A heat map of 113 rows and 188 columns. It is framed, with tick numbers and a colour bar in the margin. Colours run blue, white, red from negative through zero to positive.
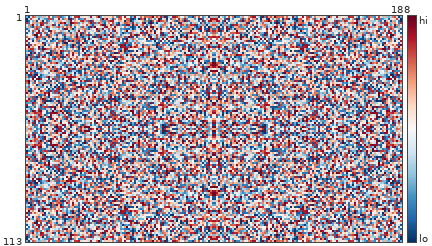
Its left and right halves mirror each other, and so do its top and bottom. No seam splits the table. Fine speckle covers the field. There is no overall slope. Overall the values sit about 50% of the way up the scale. No regular stripes run through it.
